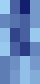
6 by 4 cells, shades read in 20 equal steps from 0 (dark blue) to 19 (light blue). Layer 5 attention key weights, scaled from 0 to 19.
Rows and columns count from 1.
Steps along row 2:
down down up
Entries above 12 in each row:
2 1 2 1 2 3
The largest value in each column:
19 13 17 18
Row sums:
39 40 46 39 52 55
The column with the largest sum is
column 1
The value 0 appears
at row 1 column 3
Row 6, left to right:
10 13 17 15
